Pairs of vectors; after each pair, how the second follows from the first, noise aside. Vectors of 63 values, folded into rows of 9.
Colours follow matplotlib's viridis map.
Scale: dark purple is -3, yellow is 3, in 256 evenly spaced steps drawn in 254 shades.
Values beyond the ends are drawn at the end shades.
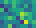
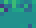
partly zeroed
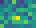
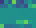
partly zeroed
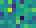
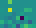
partly zeroed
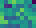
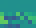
partly zeroed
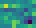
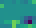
partly zeroed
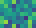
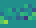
partly zeroed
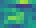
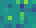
partly zeroed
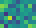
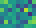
reversed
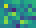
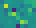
partly zeroed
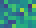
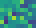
reversed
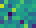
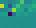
partly zeroed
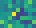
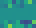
partly zeroed
